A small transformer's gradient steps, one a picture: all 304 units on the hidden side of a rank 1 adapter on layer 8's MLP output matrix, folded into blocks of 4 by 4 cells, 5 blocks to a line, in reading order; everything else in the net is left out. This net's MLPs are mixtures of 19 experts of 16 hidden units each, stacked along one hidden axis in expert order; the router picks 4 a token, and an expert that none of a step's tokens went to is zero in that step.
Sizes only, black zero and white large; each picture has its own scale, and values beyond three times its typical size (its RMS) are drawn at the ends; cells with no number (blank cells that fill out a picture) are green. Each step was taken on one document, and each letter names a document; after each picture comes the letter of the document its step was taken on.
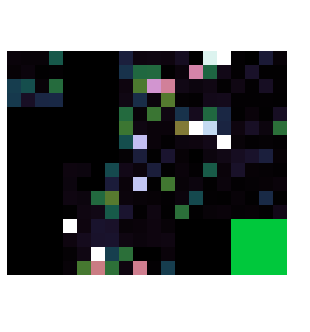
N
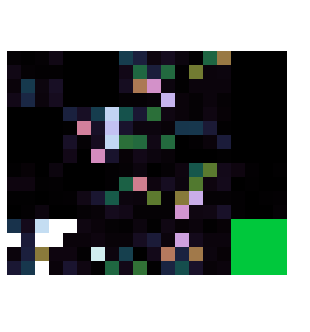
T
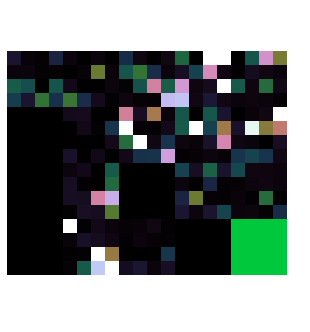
N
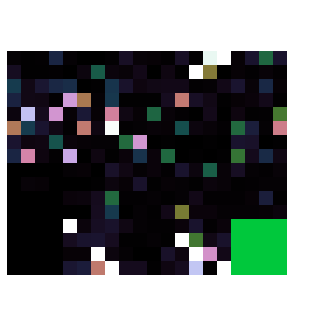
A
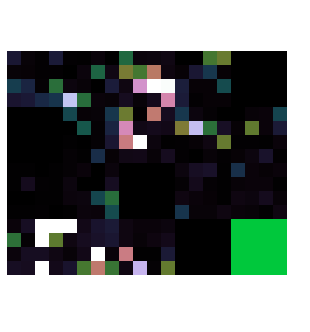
N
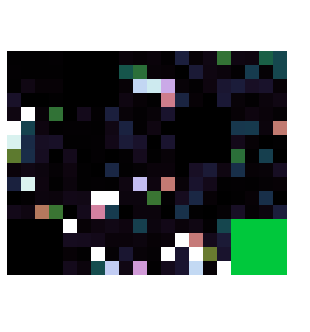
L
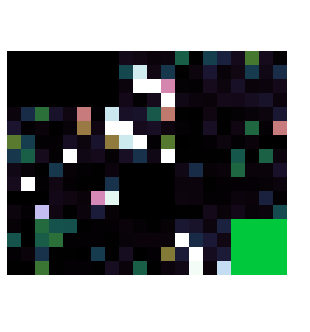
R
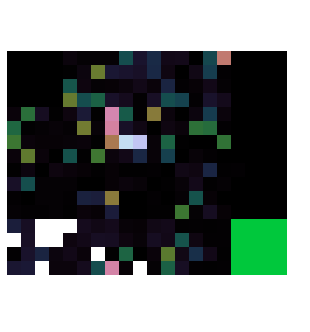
T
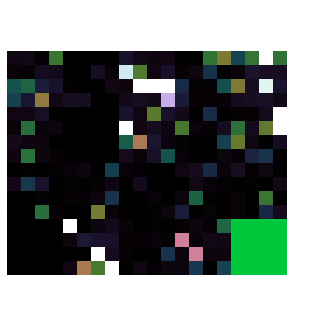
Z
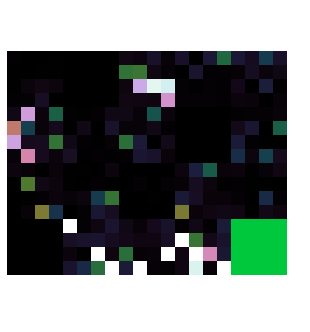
L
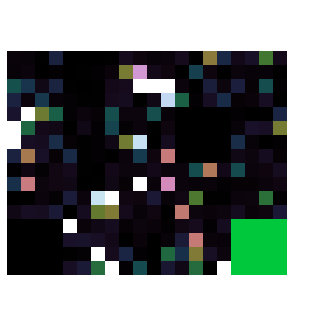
L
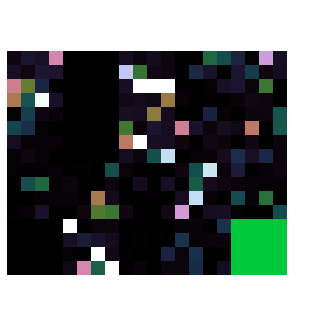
Z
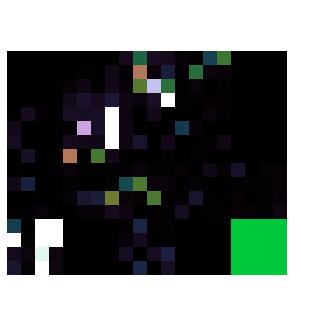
T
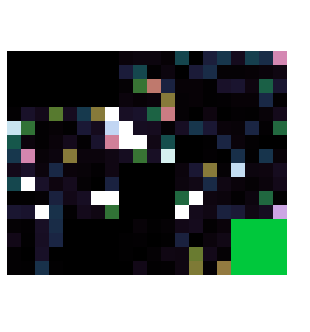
R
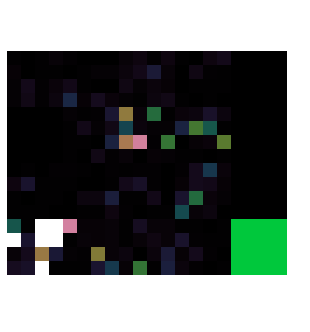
T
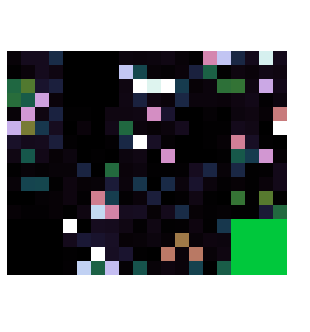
Z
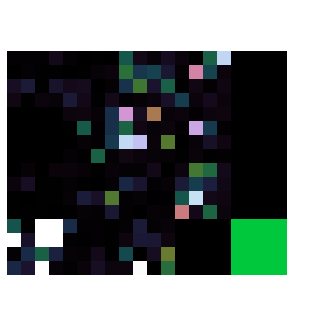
T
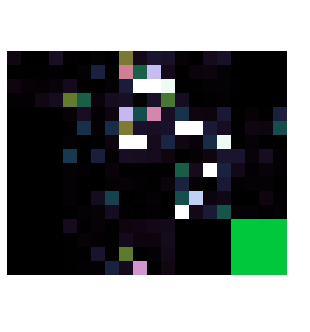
N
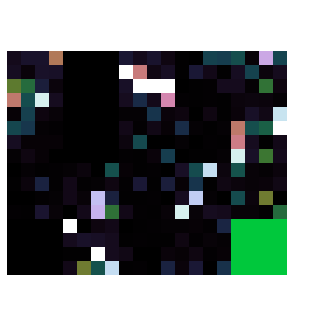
Z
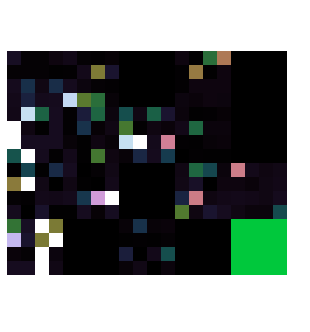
T
